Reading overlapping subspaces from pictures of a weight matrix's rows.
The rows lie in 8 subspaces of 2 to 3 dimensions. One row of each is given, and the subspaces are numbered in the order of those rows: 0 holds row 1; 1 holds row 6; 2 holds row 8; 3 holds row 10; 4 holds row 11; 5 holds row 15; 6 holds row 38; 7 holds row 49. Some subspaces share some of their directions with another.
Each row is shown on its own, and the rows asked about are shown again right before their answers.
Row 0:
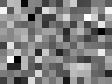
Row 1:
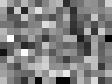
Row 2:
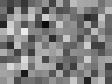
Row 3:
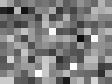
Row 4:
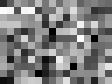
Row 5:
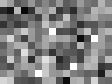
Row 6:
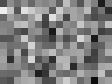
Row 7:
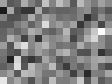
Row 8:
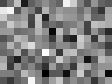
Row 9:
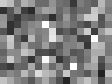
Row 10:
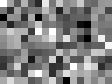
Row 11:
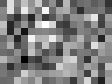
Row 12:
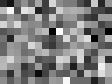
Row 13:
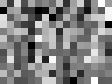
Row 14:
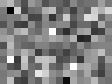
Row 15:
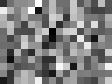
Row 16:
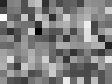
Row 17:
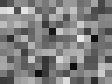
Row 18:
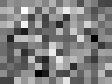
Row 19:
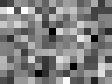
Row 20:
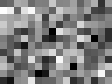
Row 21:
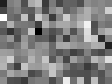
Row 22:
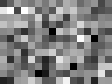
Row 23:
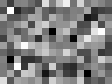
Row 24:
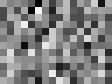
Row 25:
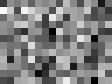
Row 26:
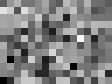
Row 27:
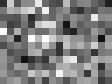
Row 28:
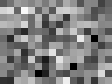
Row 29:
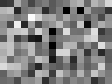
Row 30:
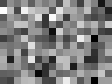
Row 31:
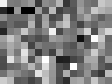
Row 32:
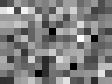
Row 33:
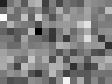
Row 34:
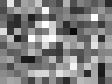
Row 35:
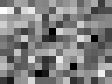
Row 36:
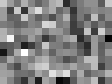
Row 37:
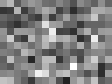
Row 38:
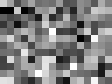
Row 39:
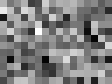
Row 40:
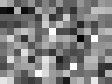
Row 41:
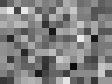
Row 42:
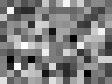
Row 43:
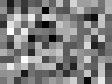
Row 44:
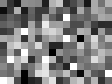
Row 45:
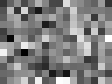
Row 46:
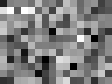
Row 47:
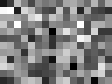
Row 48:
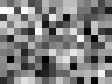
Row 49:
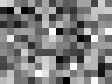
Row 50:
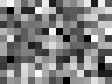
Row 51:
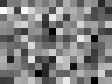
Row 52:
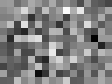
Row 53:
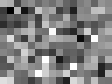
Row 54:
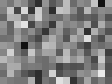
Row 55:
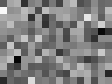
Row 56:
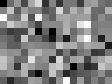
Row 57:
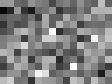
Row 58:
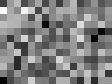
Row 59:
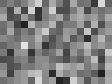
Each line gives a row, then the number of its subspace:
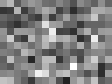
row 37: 4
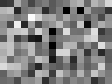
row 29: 6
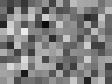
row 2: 4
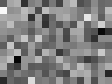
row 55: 2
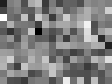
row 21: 3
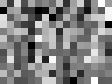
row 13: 1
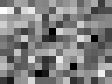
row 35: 0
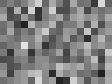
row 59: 5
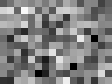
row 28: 6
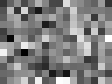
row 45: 0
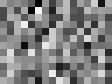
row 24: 5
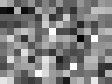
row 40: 5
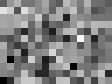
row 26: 7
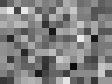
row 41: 0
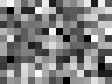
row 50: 7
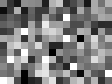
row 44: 7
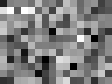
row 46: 4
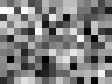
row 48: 3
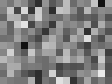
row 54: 5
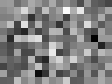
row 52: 6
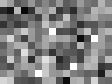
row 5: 2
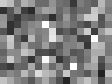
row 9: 4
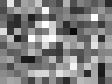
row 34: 4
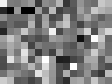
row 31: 4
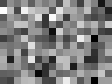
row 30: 1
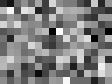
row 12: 7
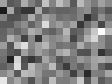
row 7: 2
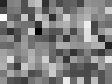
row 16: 3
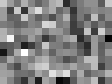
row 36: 0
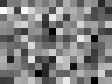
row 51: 1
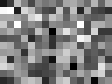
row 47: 6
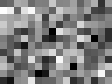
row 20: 0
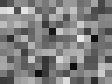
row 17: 7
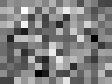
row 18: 6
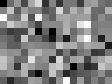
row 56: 3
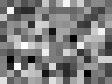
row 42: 2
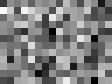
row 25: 1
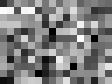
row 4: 5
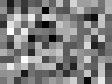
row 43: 4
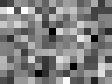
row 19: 7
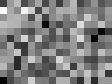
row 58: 2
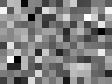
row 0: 2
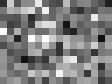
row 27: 4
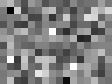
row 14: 2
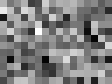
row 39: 3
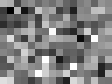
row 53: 1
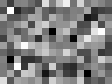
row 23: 2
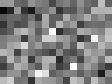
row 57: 0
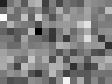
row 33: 3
